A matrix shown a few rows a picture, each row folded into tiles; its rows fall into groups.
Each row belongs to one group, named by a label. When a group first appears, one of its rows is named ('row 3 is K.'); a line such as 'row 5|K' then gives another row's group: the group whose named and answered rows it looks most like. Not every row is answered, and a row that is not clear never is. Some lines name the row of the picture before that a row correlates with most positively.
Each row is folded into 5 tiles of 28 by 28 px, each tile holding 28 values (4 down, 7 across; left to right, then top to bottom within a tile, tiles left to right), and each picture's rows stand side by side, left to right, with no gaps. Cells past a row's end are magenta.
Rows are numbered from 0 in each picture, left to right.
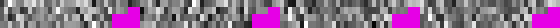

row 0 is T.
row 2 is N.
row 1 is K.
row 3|N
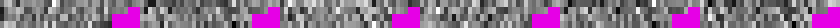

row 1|N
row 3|K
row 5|N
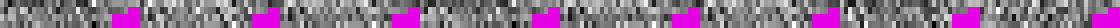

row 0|N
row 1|T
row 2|T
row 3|N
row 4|T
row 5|T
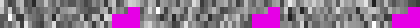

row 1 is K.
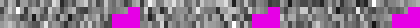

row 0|K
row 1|T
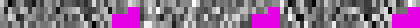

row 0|N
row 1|K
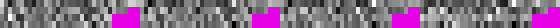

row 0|N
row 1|N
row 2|N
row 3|N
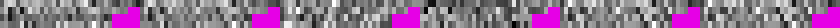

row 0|T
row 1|T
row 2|K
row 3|N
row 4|T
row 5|T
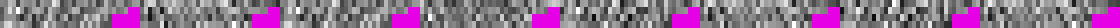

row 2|K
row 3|N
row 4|K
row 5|T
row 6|K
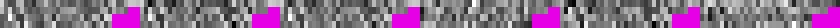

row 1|N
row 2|N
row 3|K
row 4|N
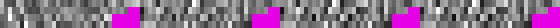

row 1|K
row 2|K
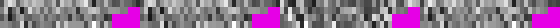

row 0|T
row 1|T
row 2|N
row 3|T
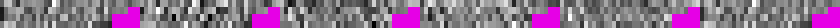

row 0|K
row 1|K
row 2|N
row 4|N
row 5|K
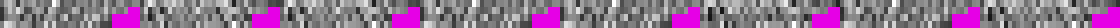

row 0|K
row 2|T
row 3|K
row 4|K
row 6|K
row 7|T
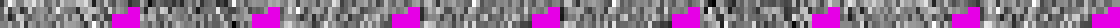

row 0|T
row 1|N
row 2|K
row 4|K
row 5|N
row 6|T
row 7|K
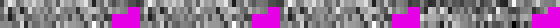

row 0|T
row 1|T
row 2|T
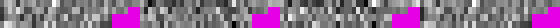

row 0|K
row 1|N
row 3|K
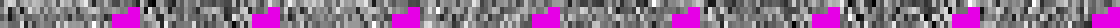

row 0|T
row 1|N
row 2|T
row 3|K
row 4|N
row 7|K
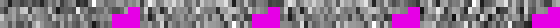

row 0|N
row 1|T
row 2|T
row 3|K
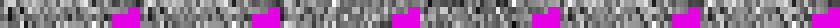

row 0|T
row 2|K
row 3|N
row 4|T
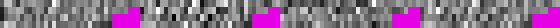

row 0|K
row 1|K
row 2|N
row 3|K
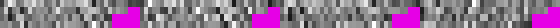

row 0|T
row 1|T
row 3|K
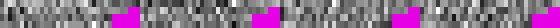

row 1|N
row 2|K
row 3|K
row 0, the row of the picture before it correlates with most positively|2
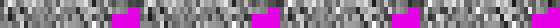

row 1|T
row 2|T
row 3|T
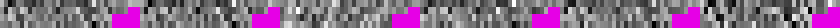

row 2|K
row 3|N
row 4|N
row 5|N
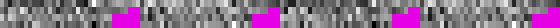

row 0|N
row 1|T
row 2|N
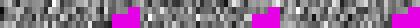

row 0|K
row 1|N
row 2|K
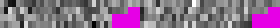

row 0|N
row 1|K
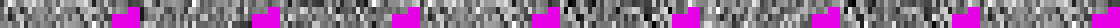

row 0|T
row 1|K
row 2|N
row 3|T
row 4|N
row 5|K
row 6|N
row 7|T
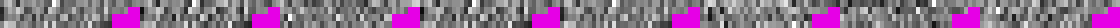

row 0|K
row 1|K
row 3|K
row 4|K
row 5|T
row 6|N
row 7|K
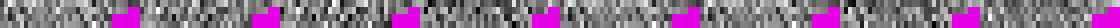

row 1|K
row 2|K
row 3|N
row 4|T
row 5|T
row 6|N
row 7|N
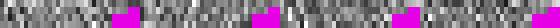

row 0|T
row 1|K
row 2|N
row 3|N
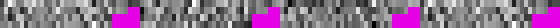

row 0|T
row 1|K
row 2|N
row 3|T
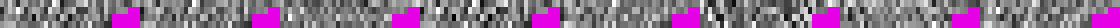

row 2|N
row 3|K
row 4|K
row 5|N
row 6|T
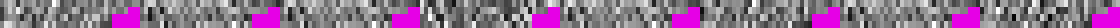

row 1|T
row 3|N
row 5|K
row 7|K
